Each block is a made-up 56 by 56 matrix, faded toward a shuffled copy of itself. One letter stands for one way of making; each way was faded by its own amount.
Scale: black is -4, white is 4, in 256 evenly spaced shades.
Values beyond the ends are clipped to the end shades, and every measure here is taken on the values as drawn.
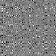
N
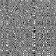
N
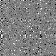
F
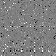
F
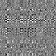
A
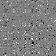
F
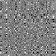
N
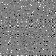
F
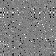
F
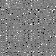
F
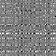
A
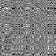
A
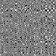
N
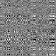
A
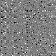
F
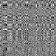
A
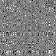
N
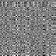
A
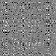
N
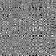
N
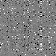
F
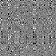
N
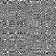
N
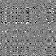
N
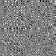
N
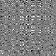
N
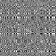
A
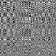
A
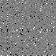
F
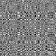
A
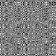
A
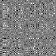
N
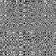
A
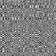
A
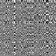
A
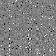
F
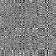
A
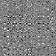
N
